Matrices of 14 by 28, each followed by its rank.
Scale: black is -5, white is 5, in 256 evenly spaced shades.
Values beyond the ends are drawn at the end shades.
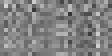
three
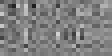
three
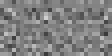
three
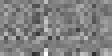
three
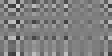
one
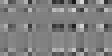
one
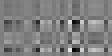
one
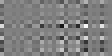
one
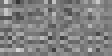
three
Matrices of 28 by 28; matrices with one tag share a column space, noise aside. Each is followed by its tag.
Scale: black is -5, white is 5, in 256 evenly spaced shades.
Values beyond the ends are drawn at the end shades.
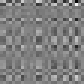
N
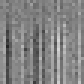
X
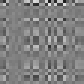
N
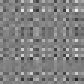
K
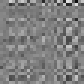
N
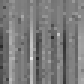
X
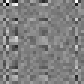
N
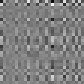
N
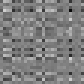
K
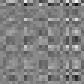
N
